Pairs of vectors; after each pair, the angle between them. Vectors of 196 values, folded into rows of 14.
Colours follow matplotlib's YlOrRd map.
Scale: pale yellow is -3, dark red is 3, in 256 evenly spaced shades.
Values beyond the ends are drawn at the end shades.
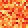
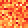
nearly parallel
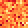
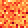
orthogonal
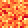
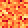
nearly opposite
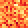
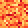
partly aligned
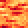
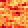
nearly parallel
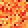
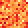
nearly opposite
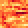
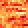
nearly opposite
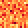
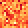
partly opposed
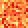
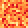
nearly parallel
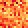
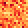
nearly parallel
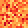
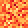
nearly opposite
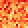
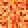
orthogonal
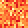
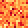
nearly opposite
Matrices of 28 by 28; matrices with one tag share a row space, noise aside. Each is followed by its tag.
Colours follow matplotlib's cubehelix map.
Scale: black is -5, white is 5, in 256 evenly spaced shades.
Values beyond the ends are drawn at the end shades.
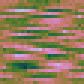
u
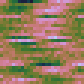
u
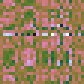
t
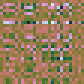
t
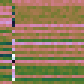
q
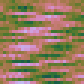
u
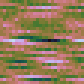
u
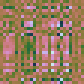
t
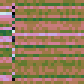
q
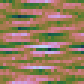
u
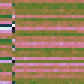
q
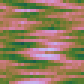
u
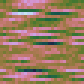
u
